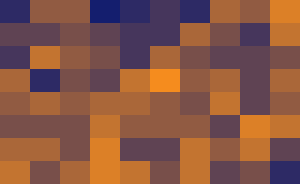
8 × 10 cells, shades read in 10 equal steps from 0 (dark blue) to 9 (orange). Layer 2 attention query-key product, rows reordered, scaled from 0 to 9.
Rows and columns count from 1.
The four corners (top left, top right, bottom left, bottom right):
1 8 7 1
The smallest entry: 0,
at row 1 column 4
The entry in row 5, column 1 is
5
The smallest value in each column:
1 1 4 0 1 2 1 3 2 1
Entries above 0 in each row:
9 10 10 10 10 10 10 10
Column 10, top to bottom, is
8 7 4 6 5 7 3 1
